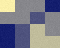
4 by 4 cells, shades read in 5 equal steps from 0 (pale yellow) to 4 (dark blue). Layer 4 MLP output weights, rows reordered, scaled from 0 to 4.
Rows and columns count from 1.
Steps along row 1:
up same up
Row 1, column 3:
2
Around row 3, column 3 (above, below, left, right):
3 1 3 2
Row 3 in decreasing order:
4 3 2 1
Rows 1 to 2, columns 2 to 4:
2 2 4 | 2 3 2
